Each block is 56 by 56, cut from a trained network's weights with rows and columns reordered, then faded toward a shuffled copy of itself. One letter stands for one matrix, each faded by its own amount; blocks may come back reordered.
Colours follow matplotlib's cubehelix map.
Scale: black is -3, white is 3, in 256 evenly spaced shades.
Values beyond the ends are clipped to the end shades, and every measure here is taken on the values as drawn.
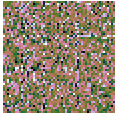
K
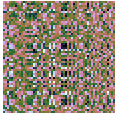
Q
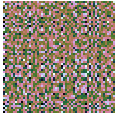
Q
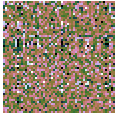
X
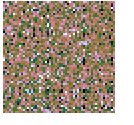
X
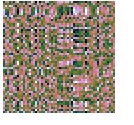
Q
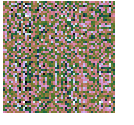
Q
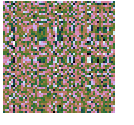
Q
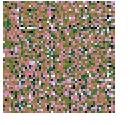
K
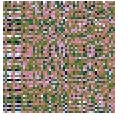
Q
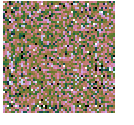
X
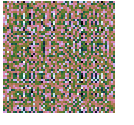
Q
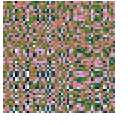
Q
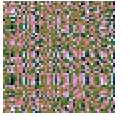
Q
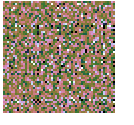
X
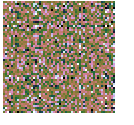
K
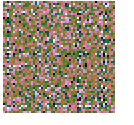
K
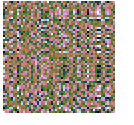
Q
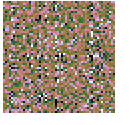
K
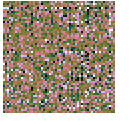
K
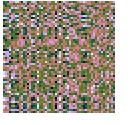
Q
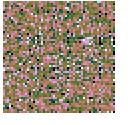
X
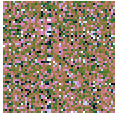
K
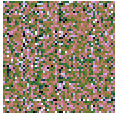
K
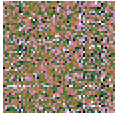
K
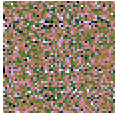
X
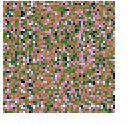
K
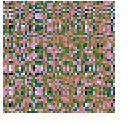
Q
